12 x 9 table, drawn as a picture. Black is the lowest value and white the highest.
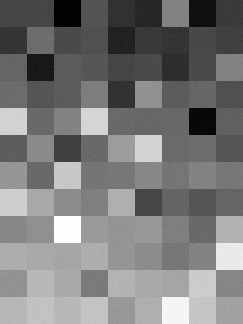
Average level on the scale: 50%. Grain: fine. Slope: up to the bottom. Ninth with the highest average: bottom left.
